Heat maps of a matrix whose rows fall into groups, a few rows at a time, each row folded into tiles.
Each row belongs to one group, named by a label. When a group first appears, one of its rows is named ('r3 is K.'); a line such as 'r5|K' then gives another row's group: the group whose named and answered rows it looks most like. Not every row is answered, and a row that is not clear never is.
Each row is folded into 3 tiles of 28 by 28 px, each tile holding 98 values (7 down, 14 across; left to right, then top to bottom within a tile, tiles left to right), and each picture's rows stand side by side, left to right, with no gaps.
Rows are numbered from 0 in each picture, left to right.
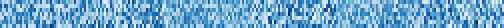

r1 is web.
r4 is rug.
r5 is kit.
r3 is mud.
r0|kit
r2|kit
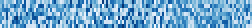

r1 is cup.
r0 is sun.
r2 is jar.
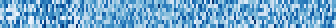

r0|mud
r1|cup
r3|web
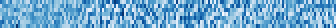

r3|cup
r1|mud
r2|sun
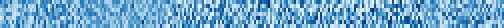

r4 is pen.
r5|jar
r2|rug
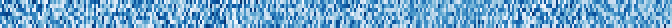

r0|sun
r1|web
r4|jar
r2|cup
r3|cup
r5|mud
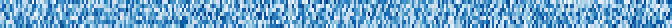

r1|pen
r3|rug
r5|mud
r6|jar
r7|rug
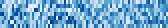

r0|pen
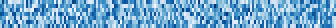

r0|pen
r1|kit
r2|jar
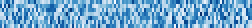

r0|rug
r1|web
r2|mud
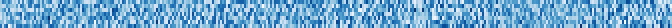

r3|mud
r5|cup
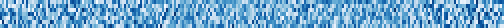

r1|rug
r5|rug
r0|pen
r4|mud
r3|rug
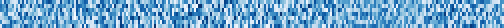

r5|kit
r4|cup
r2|kit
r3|pen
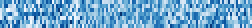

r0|mud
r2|cup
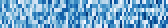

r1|pen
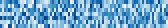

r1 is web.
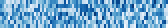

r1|sun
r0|pen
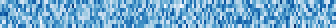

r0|sun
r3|sun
